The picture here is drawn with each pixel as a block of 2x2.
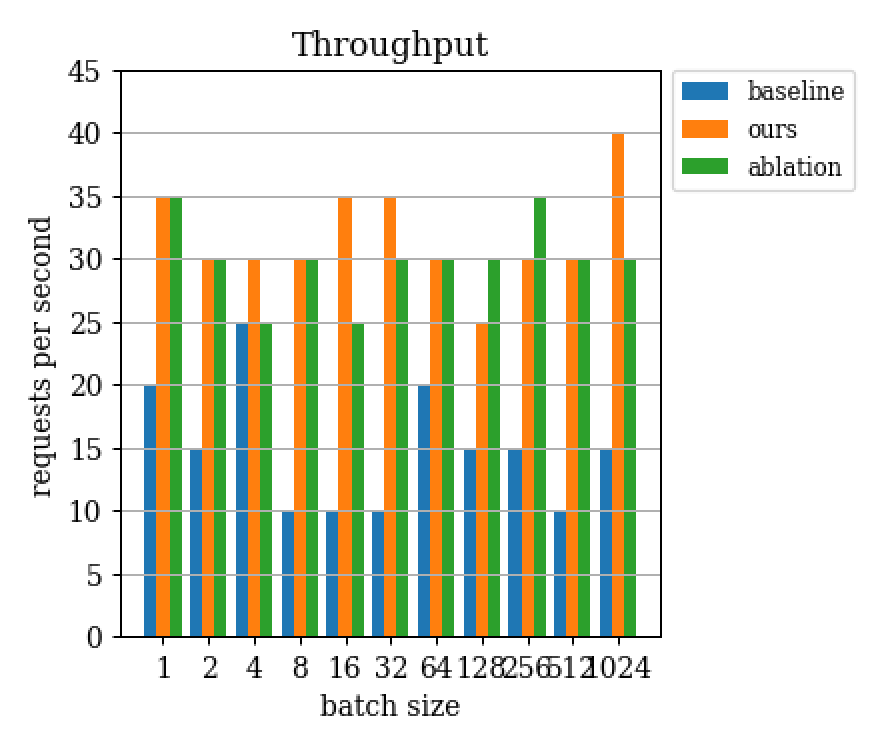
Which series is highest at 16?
ours
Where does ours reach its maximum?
1024
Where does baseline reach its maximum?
4
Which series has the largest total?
ours
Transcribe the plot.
Title: Throughput
x-axis: batch size, ticks 1 2 4 8 16 32 64 128 256 512 1024
y-axis: requests per second, ticks 0 5 10 15 20 25 30 35 40 45
Legend: baseline, ours, ablation
Values:
baseline: 20 15 25 10 10 10 20 15 15 10 15
ours: 35 30 30 30 35 35 30 25 30 30 40
ablation: 35 30 25 30 25 30 30 30 35 30 30
